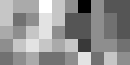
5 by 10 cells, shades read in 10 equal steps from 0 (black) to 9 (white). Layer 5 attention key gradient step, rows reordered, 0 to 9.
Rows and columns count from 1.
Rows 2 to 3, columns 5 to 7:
7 3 3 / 5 3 3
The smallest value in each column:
4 4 5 4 4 3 0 4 3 3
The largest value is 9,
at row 1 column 4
